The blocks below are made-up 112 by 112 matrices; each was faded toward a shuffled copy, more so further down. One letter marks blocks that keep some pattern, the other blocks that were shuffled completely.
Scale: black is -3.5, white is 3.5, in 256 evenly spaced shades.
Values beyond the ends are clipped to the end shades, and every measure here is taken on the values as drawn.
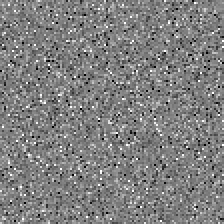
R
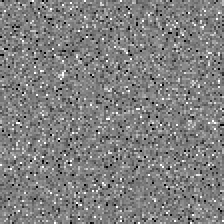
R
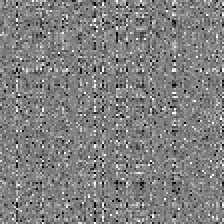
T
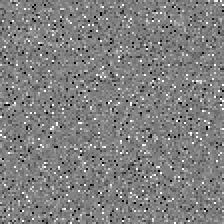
R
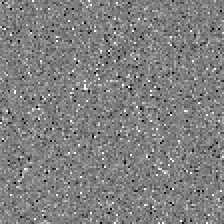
R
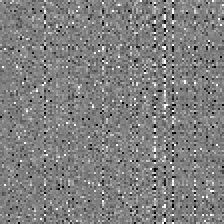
T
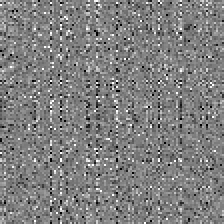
T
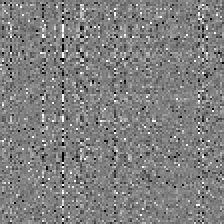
T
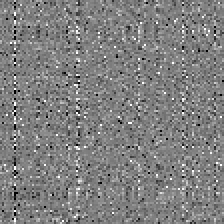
T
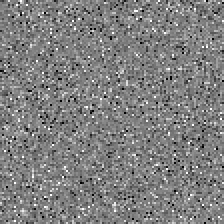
R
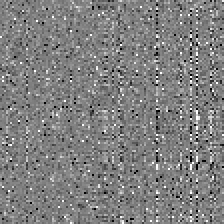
T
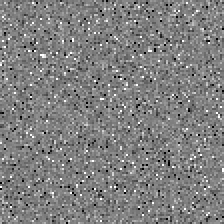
R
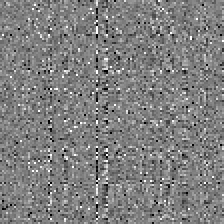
T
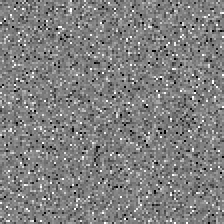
R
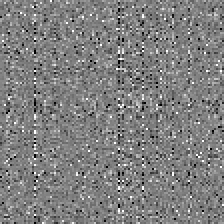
T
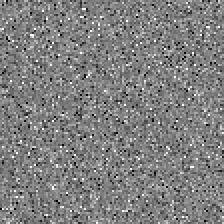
R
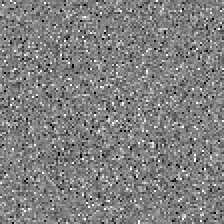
R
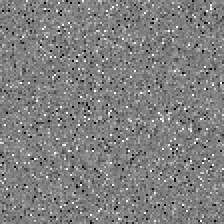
R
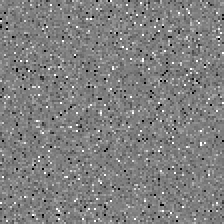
R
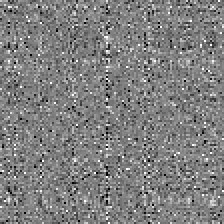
T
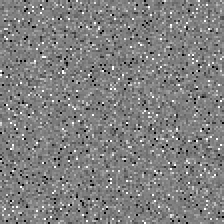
R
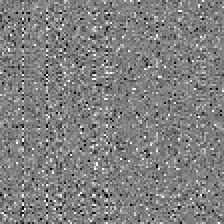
T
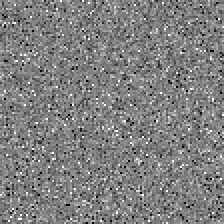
R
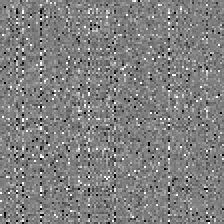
T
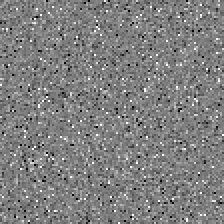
R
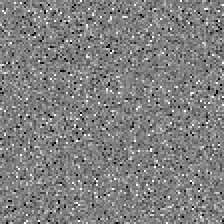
R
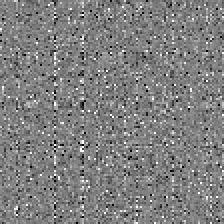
T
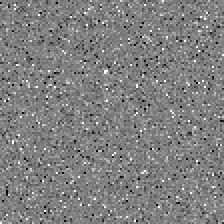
R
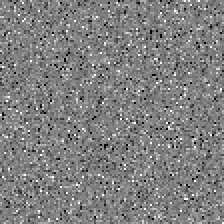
R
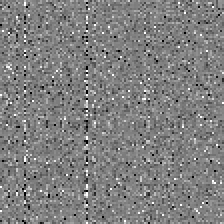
T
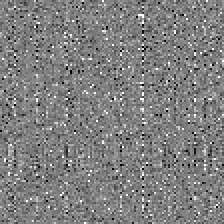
T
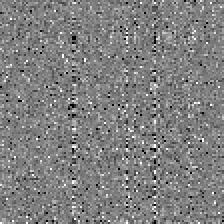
T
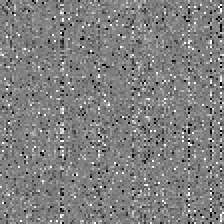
T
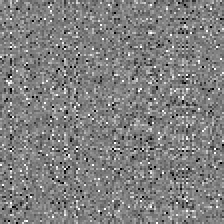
T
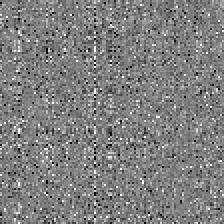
T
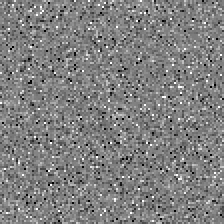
R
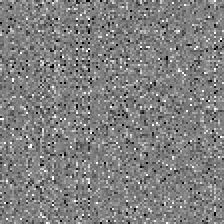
T
